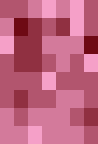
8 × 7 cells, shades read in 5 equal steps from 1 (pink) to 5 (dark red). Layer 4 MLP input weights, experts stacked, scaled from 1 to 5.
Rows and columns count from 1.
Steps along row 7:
up down same same up up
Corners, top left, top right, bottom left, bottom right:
3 3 2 3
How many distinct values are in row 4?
4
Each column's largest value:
3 5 4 3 4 3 5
